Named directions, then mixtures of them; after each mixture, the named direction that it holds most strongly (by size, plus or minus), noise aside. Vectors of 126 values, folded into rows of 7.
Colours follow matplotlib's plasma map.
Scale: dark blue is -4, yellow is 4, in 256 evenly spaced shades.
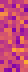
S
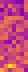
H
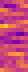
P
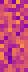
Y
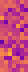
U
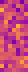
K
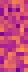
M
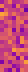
S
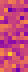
U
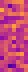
H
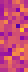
U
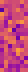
K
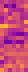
P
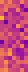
U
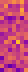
H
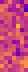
K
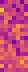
K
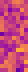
M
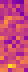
H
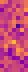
K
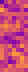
P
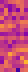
M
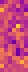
K
